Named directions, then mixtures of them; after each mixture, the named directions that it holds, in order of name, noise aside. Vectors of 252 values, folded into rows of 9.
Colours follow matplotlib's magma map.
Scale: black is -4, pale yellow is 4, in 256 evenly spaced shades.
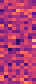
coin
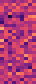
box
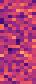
box, coin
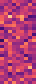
box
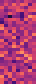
box, coin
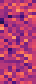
box, coin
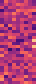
coin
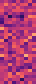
box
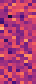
box, coin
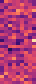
coin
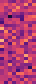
box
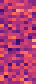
coin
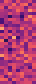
box, coin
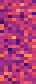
box, coin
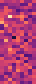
box, coin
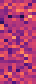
box, coin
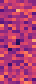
coin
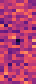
coin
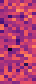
box, coin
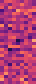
coin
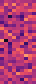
box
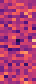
coin
